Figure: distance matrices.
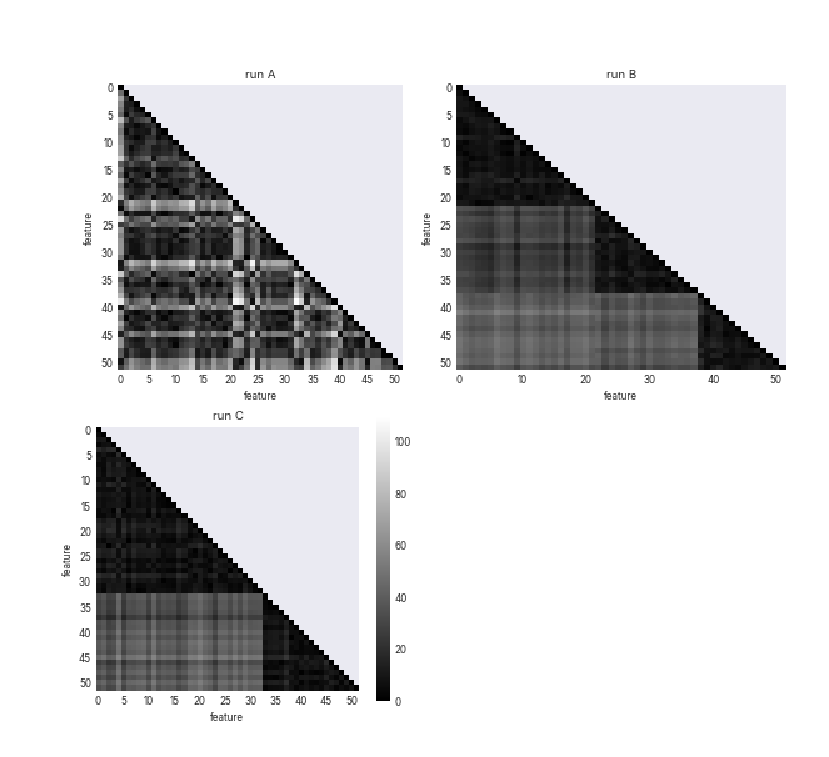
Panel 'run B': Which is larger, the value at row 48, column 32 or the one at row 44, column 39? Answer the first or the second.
the first
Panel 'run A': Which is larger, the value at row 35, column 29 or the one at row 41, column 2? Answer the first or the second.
the first
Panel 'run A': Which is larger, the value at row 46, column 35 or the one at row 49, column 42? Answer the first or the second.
the first
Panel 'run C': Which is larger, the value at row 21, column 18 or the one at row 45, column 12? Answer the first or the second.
the second
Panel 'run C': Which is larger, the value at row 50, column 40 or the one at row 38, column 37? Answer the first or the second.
the second
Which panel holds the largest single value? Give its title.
run A
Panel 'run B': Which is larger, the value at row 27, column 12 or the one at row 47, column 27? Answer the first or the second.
the second
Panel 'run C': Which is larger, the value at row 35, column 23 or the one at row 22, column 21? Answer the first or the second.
the first
